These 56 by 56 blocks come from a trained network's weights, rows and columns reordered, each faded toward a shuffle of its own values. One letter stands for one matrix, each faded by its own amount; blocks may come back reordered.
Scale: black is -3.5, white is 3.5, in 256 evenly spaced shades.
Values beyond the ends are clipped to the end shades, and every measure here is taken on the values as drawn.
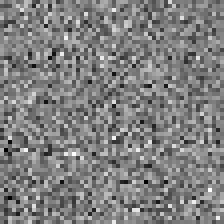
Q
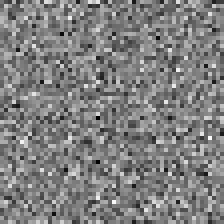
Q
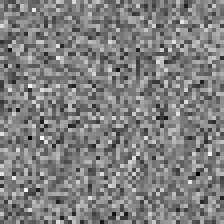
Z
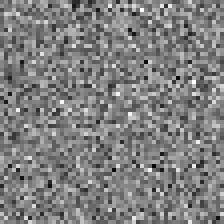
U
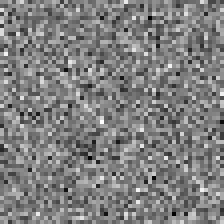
Z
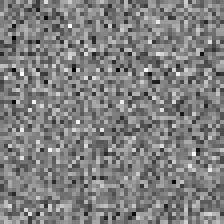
U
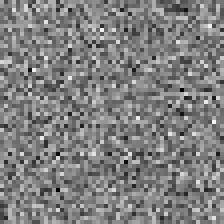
Q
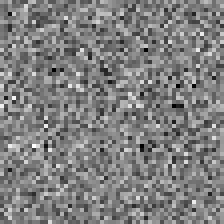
Q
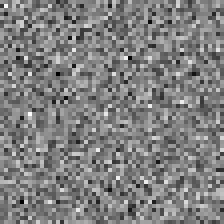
Q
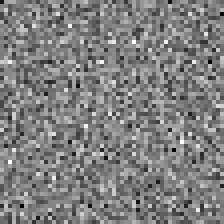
U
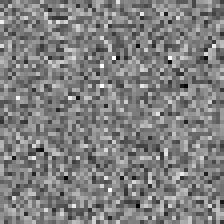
Q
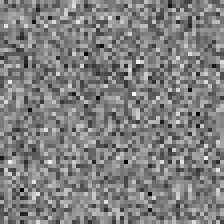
U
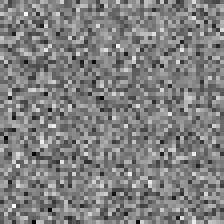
Z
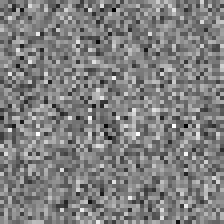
Q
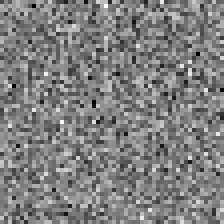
U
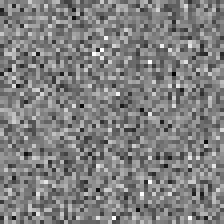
U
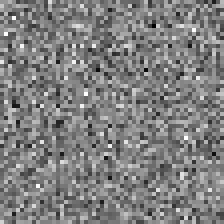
U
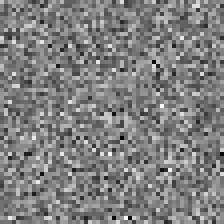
Q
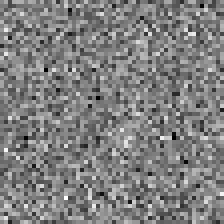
U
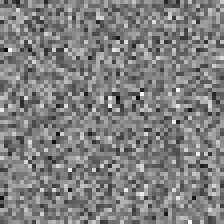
Q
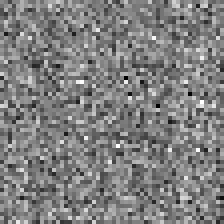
U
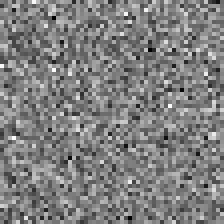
Z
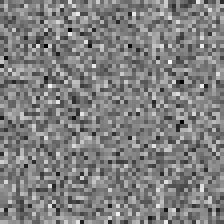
Q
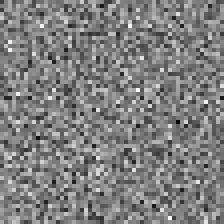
Z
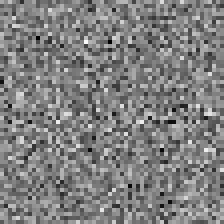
Q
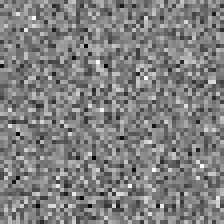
U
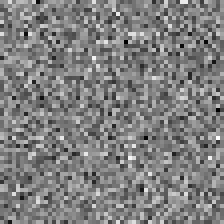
Q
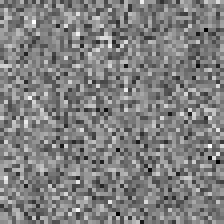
Z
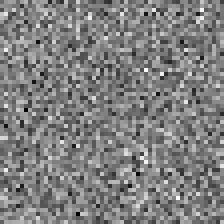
Z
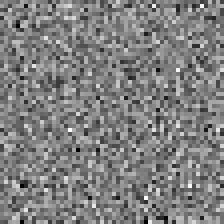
Q
